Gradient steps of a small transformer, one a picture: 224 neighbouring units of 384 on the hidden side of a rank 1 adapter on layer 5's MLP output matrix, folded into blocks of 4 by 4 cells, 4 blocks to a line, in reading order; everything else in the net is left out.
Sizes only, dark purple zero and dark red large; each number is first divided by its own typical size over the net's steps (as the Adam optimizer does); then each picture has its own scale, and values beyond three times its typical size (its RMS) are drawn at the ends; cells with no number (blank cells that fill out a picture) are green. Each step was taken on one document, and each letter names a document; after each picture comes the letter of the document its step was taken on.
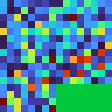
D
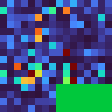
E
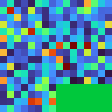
D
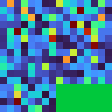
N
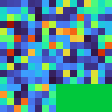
D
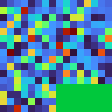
D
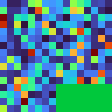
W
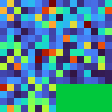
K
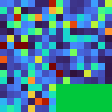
K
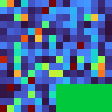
N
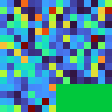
K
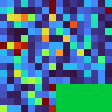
K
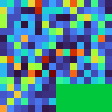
W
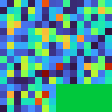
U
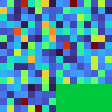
N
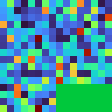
W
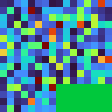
U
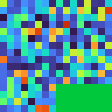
N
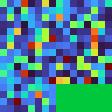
U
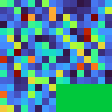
K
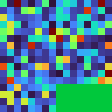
U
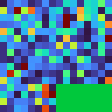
D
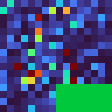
E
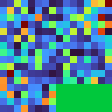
D
